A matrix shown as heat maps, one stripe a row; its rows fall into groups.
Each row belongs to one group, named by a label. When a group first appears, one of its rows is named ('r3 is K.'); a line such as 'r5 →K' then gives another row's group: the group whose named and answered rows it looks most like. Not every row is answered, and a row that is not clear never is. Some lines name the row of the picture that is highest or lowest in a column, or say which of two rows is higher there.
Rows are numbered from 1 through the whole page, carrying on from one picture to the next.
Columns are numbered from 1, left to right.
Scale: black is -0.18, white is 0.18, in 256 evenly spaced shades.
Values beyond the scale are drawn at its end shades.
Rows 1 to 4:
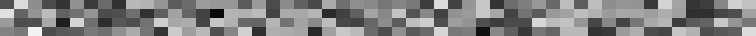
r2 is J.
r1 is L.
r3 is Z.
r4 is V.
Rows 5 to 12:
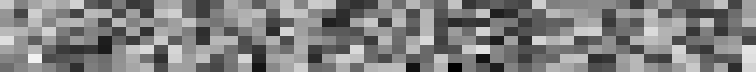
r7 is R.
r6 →J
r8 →J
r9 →Z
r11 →V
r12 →V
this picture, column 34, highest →10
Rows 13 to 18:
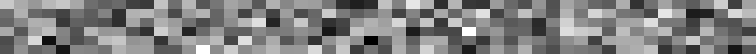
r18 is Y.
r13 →Z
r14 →L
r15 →J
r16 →J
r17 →V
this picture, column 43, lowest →17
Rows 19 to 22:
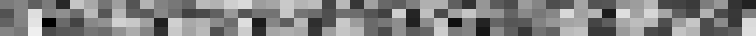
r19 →Y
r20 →J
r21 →V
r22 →V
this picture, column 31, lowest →22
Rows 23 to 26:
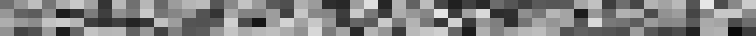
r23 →R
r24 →L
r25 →Z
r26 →Y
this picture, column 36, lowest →24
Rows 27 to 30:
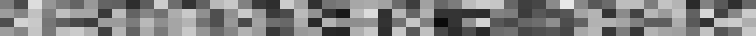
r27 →J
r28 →R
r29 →L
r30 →R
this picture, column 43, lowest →27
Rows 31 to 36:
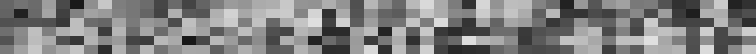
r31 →Y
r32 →Y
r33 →Y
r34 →R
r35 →J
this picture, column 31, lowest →33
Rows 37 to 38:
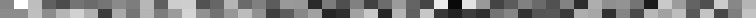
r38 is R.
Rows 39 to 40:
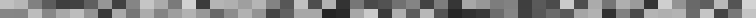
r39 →L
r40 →R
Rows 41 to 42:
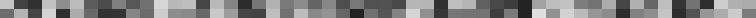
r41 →Z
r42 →Z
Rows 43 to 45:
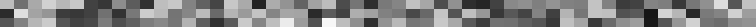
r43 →Z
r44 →L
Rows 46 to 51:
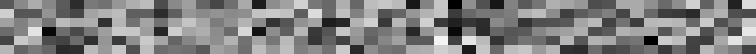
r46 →V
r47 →Y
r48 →R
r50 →L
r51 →Y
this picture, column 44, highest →50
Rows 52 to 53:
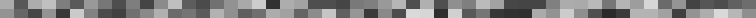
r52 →J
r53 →Z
